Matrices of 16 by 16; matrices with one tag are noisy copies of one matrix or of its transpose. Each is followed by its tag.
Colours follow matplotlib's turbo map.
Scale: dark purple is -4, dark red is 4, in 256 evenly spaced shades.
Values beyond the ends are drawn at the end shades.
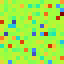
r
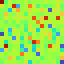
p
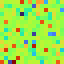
r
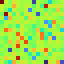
p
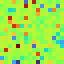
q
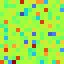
r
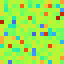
r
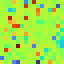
q
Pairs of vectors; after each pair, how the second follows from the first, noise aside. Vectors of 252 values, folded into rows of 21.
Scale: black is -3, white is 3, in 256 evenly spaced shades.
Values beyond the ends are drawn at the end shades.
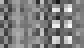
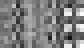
wrapped around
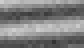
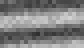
reversed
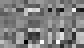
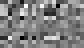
reversed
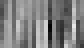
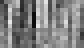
reversed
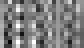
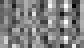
reversed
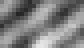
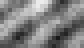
reversed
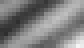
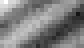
reversed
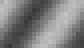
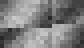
wrapped around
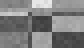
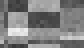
wrapped around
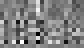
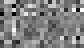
wrapped around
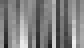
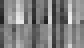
wrapped around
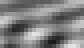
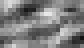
wrapped around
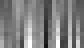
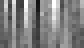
reversed
